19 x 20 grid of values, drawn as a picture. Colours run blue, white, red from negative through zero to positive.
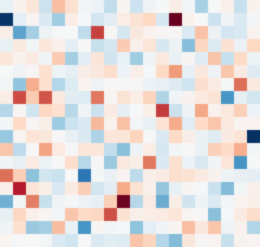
Mirror symmetry: none. Histogram: heavy tails on both sides. Average level on the scale: 50%. Slope: none. Grain: fine.
